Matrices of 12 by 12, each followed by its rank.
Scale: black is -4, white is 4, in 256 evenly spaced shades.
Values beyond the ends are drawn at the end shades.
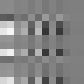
one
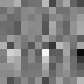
two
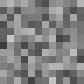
full rank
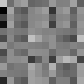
two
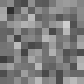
full rank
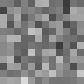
full rank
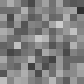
full rank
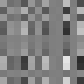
one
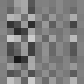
two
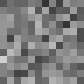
full rank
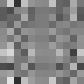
two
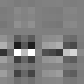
one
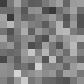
full rank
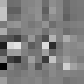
two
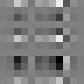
one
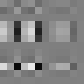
one
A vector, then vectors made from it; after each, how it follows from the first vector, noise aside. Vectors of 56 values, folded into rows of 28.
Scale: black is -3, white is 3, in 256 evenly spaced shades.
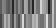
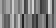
negated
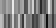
negated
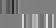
partly zeroed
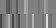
partly zeroed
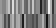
negated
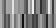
negated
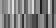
negated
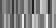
copied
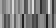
negated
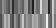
copied
